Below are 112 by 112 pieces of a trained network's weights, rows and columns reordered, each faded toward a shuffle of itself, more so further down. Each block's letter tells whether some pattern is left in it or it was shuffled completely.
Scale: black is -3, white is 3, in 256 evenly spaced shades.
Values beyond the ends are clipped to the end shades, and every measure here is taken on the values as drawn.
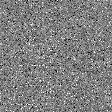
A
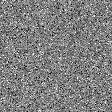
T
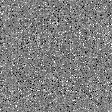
A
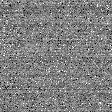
A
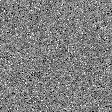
T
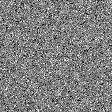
T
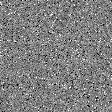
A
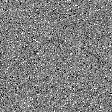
A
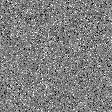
T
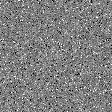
T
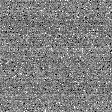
A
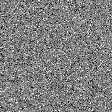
A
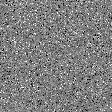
A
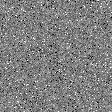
T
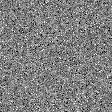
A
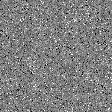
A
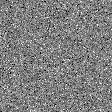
T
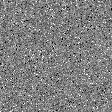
T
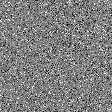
A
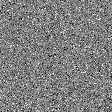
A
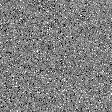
T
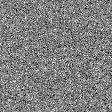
T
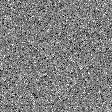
T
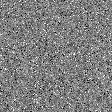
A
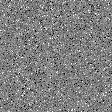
T
